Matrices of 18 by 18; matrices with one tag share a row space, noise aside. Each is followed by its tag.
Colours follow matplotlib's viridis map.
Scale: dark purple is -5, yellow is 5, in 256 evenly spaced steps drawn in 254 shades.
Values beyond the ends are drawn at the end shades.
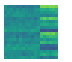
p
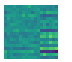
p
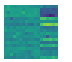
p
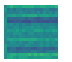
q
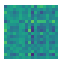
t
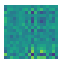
t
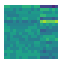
p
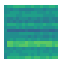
q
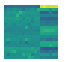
p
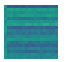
q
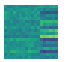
p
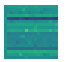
q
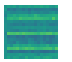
q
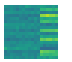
p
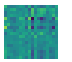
t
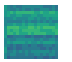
q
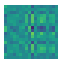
t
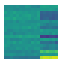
p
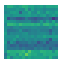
q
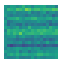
q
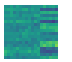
p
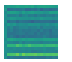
q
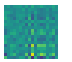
t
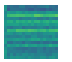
q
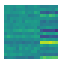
p
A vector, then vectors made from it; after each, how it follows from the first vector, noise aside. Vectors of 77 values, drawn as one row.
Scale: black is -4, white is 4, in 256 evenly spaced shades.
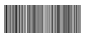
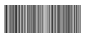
copied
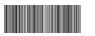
copied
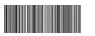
copied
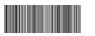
copied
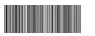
copied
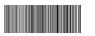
wrapped around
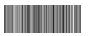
wrapped around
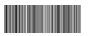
copied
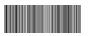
copied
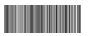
wrapped around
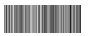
wrapped around
